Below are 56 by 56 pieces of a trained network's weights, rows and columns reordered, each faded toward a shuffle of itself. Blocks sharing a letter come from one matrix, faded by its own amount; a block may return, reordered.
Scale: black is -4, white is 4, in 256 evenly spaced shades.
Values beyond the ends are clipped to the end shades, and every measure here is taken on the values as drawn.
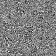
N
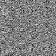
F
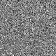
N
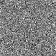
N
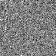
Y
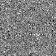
Y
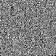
Y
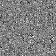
Y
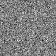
N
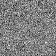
N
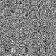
F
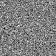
N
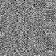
F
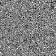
Y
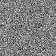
N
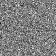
N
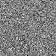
N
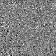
Y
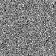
Y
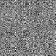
F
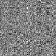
F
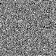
N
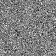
N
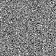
Y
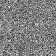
N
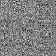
F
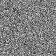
N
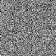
F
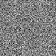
F
